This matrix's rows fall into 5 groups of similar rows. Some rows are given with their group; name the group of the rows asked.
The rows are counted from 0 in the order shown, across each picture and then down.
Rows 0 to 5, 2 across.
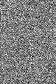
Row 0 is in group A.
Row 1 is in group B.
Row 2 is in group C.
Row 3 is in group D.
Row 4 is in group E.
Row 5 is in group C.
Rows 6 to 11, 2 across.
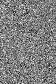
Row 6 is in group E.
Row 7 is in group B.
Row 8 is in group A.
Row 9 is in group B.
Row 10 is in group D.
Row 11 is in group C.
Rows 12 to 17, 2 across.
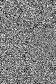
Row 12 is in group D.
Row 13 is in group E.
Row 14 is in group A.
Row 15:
D
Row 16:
E
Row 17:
E
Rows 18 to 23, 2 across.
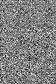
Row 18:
C
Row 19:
C
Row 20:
C
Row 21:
D
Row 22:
A
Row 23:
B
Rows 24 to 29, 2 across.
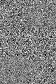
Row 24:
B
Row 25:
C
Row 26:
E
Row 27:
E
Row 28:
D
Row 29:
C
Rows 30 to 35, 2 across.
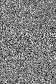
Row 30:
E
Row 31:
B
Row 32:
D
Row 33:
E
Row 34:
C
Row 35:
D
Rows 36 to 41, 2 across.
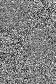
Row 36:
C
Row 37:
D
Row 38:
B
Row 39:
C
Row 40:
E
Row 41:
A
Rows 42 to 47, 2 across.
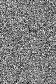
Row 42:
A
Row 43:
C
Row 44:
B
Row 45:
B
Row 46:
C
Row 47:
C
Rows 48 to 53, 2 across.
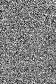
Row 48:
B
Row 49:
D
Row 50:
C
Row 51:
C
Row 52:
E
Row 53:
C
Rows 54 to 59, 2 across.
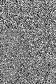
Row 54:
D
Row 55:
D
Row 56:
C
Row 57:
D
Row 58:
C
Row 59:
D
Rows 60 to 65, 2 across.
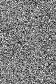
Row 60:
A
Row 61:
B
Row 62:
B
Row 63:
C
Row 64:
A
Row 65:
C
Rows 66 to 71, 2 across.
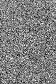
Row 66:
A
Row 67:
D
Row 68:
E
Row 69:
B
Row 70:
D
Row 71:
B
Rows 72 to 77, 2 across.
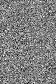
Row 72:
B
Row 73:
C
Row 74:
E
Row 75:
A
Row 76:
C
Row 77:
C
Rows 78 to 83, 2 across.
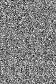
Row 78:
E
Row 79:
D
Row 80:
A
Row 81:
C
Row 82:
A
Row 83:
A
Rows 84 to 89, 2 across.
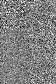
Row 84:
C
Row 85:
D
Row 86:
C
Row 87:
A
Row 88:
C
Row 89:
D
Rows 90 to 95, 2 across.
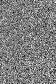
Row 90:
B
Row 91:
D
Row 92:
B
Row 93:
B
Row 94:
E
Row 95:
A
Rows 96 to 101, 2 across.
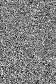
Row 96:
C
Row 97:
B
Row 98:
D
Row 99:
C
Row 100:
A
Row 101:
D
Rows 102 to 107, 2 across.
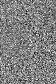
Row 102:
A
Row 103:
C
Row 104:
C
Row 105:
E
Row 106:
A
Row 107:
E
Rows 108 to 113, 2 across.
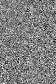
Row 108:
A
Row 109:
E
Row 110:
D
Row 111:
A
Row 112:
E
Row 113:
A
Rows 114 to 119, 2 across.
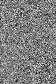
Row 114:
C
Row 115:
B
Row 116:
A
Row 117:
D
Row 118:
C
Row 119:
B
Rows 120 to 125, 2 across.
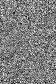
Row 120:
A
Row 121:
C
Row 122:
B
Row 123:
D
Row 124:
B
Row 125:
E
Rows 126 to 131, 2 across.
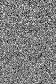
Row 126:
E
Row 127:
B
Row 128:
E
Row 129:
B
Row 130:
B
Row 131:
B
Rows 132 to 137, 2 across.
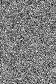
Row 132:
B
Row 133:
B
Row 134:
C
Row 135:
E
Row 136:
E
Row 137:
D
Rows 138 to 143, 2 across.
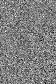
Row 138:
C
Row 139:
C
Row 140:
C
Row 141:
E
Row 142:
A
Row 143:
E
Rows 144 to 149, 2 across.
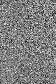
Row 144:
B
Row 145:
E
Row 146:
A
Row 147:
D
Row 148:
C
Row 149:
E
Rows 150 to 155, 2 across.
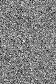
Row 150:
D
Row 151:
C
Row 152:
A
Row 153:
A
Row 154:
B
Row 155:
E
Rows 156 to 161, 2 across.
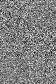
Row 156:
D
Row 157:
C
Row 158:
E
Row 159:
E
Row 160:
C
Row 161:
A
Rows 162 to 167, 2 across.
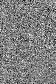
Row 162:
E
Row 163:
D
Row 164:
C
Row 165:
A
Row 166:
E
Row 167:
C
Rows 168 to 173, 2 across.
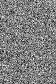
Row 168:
A
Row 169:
D
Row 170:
E
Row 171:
C
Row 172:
B
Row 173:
C
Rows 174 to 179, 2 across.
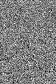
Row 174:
D
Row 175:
C
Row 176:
C
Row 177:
A
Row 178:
B
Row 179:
A
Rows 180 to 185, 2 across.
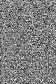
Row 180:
D
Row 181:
D
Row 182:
C
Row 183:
D
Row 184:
C
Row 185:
C
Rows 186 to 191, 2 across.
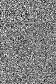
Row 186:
A
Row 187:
A
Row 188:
C
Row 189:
E
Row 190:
A
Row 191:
C
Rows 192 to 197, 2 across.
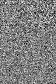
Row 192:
C
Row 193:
E
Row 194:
E
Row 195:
B
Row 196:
D
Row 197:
C
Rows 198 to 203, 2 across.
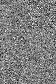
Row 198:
B
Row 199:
B
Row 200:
C
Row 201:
A
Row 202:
D
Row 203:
B
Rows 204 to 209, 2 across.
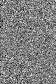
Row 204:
C
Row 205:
A
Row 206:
C
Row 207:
D
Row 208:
D
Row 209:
B
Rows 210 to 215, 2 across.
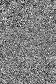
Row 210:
B
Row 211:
E
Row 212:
D
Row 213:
B
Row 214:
D
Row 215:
D
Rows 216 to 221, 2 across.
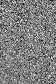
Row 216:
B
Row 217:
E
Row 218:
C
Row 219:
A
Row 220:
D
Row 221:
B
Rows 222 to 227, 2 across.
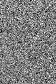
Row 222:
A
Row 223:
D
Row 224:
B
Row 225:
B
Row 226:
D
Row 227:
B
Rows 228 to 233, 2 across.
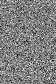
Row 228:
C
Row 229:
D
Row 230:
E
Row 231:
E
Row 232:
A
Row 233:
E
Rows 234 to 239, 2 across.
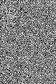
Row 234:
C
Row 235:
D
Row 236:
E
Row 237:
E
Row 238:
D
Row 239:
A
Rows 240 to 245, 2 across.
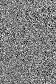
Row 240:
A
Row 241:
D
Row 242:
E
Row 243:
E
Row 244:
B
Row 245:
D
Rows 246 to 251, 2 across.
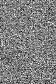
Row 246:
C
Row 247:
C
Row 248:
A
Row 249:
C
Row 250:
B
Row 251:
E
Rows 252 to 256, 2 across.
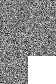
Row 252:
C
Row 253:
E
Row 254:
E
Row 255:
C
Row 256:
A
